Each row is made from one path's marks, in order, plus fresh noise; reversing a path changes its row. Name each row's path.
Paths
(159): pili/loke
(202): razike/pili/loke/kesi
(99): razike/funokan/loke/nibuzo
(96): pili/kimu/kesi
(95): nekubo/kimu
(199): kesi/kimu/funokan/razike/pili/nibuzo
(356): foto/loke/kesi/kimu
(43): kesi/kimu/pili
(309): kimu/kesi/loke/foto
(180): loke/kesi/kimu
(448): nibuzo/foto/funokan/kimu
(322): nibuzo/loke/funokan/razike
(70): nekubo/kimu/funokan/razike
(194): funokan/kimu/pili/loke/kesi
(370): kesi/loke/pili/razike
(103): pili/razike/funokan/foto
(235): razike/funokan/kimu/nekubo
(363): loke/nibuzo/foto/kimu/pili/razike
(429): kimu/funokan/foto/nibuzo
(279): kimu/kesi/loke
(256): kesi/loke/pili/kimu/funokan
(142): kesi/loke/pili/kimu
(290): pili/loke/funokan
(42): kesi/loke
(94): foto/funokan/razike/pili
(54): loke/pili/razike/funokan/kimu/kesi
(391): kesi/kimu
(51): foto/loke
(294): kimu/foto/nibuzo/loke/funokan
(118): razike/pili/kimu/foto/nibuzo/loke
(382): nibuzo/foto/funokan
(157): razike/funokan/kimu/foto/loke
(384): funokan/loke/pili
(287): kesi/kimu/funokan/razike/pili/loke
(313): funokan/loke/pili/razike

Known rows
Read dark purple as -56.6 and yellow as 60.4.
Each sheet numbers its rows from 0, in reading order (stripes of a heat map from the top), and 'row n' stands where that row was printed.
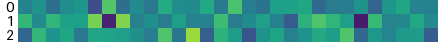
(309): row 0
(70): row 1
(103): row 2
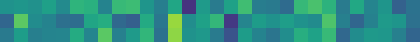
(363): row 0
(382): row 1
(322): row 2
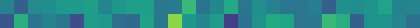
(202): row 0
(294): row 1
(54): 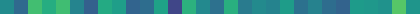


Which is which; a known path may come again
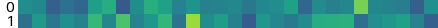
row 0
(159)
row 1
(322)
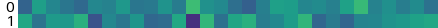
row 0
(290)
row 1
(356)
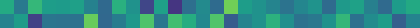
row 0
(43)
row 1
(51)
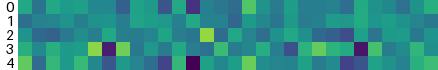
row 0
(142)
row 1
(287)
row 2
(42)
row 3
(70)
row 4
(391)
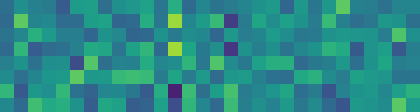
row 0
(384)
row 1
(382)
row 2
(256)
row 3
(99)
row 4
(309)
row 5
(370)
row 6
(180)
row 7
(54)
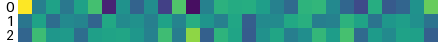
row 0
(95)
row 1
(157)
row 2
(103)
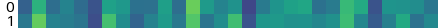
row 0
(294)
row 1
(429)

